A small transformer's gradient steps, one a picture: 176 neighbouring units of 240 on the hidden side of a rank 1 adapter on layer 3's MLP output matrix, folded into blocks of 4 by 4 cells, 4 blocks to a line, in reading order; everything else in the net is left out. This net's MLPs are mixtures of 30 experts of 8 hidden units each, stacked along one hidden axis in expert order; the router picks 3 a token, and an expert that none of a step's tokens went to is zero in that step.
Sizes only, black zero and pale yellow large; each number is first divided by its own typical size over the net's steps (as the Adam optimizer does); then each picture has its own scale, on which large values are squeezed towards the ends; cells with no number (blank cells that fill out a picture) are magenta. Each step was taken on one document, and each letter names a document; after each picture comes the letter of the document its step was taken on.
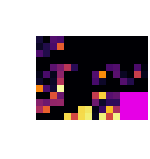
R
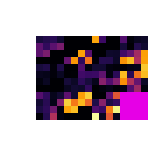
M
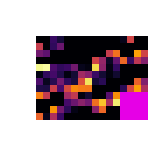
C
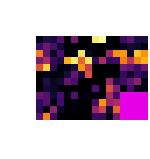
M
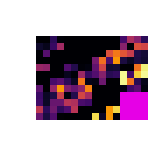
M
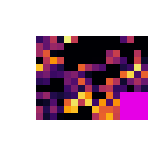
M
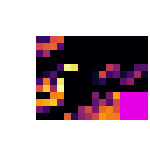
R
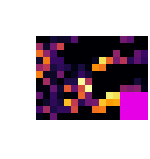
C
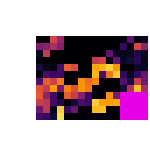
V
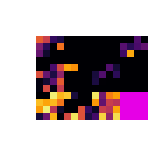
R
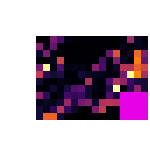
C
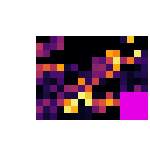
C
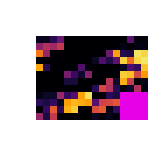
M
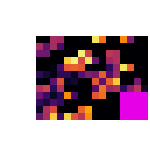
R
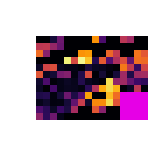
M
